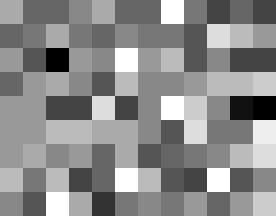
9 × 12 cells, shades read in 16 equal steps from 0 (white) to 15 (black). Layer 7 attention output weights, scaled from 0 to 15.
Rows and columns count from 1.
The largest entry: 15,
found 2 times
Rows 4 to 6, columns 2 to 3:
6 5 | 6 11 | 6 4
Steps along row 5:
same up same down up down down up up up up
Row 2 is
9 8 5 8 9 7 8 8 10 2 4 6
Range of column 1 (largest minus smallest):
5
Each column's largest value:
9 10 15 11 12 11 10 10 11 11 14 15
